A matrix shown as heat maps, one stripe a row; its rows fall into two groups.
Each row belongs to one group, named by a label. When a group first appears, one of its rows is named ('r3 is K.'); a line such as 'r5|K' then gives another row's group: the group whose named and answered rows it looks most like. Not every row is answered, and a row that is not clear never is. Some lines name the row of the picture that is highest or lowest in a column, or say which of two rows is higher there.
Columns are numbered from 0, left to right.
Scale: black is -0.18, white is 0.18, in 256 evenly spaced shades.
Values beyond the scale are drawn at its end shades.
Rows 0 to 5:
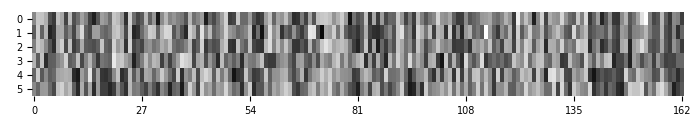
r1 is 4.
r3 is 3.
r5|4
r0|4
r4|4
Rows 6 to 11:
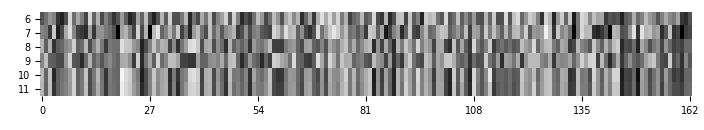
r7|4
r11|3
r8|3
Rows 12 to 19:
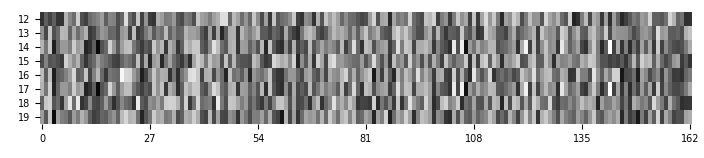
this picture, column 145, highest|13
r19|3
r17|3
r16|3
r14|3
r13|3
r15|4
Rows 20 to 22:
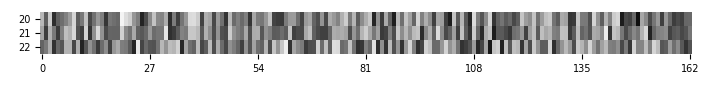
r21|3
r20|3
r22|4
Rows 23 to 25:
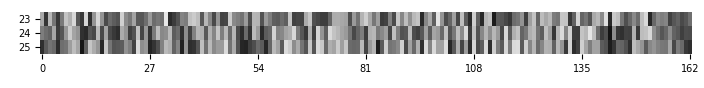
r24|4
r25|4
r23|3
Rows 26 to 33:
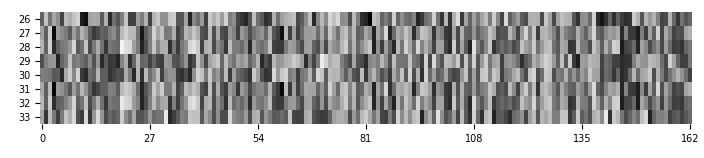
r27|3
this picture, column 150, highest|33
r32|3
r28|3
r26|4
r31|3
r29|4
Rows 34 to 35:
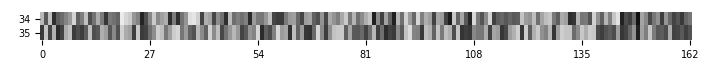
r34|3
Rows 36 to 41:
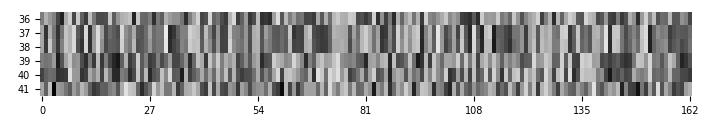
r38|3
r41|3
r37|3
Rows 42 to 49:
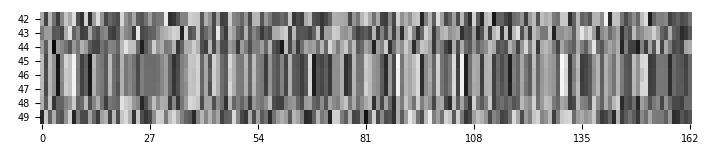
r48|3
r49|4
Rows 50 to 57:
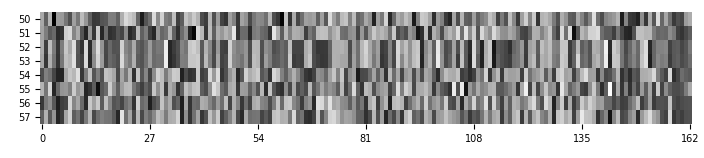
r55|3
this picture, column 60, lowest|50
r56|4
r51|4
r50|3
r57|4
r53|3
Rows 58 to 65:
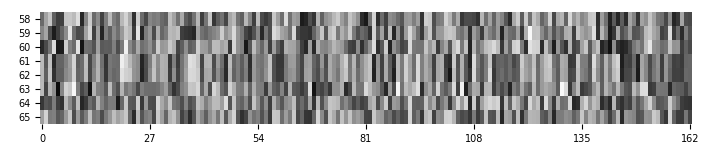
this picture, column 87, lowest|60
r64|4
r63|3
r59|4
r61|3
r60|4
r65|4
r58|4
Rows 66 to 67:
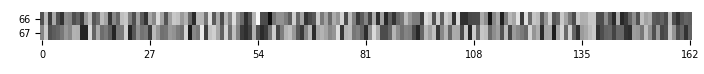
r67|4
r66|4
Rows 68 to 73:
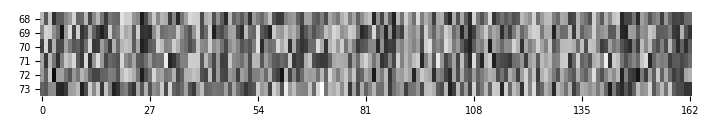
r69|4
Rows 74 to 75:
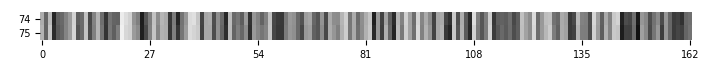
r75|3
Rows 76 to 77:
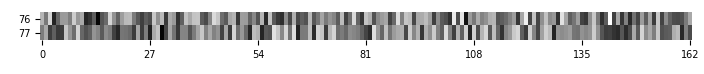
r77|4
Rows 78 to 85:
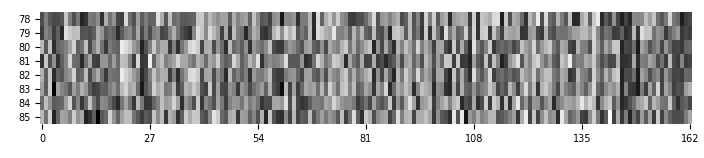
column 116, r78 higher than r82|Yes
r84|4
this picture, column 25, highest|84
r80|3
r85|3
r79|4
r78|4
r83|3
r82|3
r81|4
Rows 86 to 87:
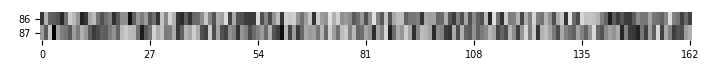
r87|3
